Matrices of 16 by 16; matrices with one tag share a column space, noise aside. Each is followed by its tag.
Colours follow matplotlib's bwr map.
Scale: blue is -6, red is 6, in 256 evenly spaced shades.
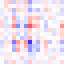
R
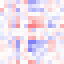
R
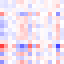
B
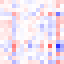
B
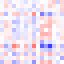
B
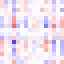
R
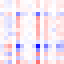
B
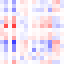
R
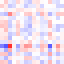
B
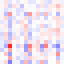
B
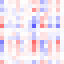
R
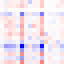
B
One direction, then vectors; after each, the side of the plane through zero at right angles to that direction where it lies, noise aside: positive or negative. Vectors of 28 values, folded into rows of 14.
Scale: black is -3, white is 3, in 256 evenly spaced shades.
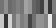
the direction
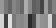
positive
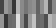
positive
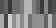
positive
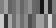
positive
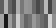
positive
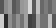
positive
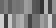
positive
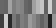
negative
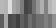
negative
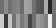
positive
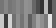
positive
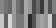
positive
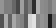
negative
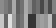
positive
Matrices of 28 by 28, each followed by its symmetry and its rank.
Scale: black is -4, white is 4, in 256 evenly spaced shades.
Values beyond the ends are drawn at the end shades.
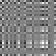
symmetric, rank one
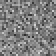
antisymmetric, full rank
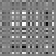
symmetric, rank one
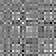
symmetric, rank two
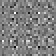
neither, rank three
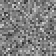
antisymmetric, full rank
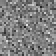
antisymmetric, full rank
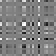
symmetric, rank one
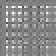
symmetric, rank two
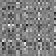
neither, rank three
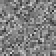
antisymmetric, full rank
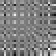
symmetric, rank two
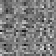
neither, rank five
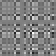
symmetric, rank one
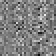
neither, rank five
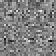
neither, rank five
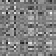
neither, rank three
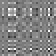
symmetric, rank two
